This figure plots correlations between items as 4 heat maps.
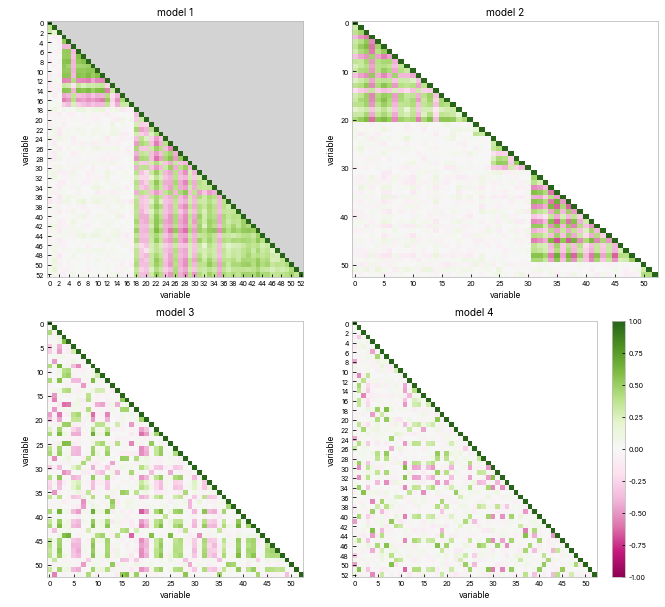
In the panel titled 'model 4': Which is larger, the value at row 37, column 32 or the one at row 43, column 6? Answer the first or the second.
the first
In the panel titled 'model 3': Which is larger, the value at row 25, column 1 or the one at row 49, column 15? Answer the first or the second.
the first
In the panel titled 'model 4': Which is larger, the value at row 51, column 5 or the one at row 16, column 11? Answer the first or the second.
the first
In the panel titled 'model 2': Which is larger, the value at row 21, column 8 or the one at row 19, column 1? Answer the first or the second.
the second
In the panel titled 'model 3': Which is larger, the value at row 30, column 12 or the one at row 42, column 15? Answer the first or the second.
the second
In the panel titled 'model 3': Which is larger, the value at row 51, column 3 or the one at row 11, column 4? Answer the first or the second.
the second
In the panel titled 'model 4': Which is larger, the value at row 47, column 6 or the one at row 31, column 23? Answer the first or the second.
the first
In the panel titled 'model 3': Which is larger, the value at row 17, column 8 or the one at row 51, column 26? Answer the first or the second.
the second
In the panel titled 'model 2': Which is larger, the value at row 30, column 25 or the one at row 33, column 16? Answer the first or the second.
the second
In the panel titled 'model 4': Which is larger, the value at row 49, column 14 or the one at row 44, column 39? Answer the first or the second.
the first
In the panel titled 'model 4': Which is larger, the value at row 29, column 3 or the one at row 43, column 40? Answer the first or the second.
the second
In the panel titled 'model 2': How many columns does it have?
53
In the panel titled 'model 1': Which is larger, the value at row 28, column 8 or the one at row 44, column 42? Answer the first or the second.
the second
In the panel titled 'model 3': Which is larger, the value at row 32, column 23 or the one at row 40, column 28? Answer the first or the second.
the first
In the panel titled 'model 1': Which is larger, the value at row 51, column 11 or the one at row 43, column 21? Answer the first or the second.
the second
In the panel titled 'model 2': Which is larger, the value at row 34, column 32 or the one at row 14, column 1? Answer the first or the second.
the second
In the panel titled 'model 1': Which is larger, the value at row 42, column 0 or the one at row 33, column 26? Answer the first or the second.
the second
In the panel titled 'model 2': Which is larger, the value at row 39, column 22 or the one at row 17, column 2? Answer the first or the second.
the second
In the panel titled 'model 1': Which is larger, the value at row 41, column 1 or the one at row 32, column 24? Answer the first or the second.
the first
